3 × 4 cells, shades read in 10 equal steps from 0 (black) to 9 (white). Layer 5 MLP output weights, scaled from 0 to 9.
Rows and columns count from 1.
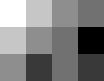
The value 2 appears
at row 3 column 2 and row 3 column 4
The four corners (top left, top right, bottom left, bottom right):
9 4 5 2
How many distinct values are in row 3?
3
